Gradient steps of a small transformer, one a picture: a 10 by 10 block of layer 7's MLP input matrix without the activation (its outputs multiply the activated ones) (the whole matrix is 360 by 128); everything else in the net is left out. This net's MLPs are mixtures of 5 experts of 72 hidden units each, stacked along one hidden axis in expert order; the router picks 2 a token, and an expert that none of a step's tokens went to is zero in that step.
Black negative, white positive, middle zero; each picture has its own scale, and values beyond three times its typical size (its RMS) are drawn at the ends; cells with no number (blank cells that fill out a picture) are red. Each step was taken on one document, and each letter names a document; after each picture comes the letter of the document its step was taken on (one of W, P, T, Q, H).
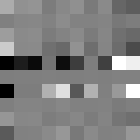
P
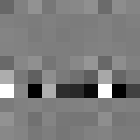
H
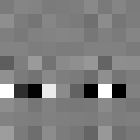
H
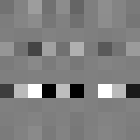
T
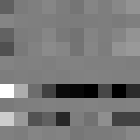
P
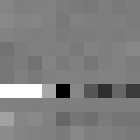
P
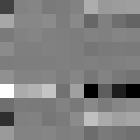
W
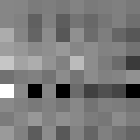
W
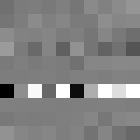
W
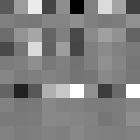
T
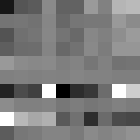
P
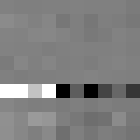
P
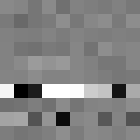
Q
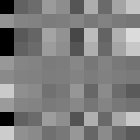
W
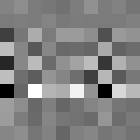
H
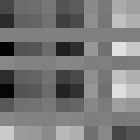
W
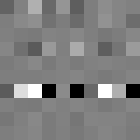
T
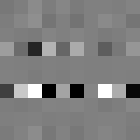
T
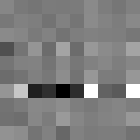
Q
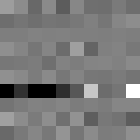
Q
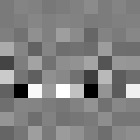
H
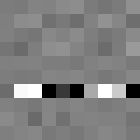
T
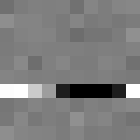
P
